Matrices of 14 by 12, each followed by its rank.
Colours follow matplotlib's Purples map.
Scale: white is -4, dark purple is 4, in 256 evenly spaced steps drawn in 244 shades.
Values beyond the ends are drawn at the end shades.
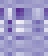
one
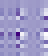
one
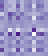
two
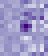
two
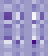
one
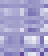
two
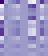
one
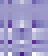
one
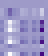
one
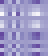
one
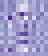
two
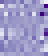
two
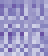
two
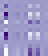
one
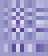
one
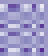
one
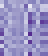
two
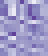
two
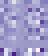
two
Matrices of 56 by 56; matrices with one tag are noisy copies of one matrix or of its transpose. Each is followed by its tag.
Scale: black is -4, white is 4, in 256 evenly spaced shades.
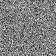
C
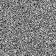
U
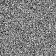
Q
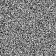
Q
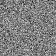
Q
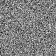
Q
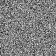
Q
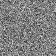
C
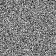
Q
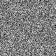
U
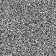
C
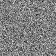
C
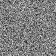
C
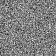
Q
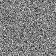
C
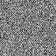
U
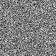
U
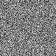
U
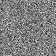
C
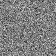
C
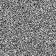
U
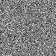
C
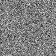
C
